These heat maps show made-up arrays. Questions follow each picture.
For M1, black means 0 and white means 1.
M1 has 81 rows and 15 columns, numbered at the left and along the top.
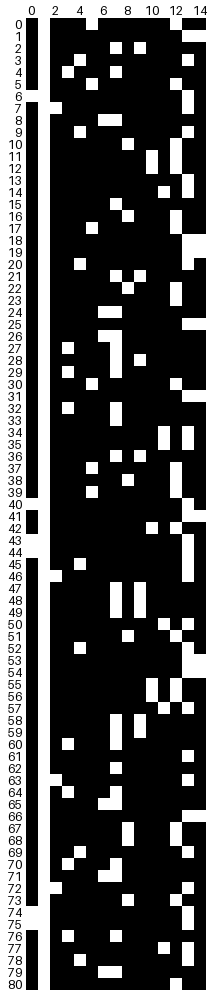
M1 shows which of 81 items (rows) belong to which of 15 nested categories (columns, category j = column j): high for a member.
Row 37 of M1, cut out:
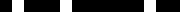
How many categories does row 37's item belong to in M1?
3
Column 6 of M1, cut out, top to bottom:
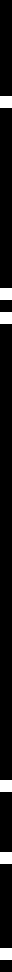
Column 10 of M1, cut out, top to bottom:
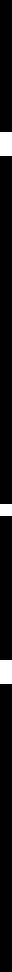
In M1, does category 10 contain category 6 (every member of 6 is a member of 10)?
no
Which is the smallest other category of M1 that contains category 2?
13
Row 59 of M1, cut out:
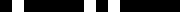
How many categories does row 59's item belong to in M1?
3
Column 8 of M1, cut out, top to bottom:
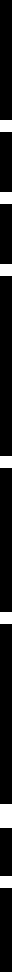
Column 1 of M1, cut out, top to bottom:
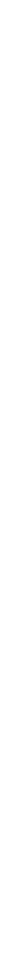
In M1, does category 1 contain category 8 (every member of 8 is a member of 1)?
yes
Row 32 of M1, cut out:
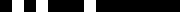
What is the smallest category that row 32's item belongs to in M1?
3
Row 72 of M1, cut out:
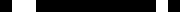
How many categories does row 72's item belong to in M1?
3
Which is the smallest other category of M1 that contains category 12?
1
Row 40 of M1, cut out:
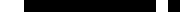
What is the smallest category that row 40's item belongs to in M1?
0
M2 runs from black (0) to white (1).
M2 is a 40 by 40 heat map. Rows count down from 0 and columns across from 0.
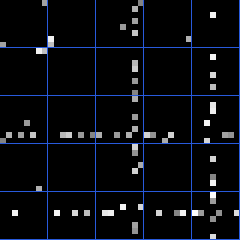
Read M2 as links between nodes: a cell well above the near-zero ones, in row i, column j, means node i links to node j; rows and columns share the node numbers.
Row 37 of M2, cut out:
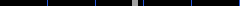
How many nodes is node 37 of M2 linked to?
1
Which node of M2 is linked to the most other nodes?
node 22
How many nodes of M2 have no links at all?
0
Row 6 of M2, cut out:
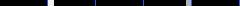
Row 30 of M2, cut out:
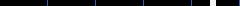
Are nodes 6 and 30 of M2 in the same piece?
no
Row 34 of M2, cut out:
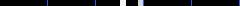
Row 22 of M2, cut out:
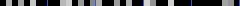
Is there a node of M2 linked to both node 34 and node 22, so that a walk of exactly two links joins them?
no
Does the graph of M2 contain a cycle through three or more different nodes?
no
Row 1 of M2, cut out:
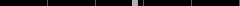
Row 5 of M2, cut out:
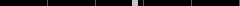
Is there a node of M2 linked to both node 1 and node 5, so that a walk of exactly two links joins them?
yes
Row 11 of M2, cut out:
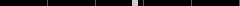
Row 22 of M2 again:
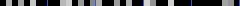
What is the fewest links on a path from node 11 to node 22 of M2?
1
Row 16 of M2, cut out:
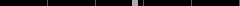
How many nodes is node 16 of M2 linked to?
1
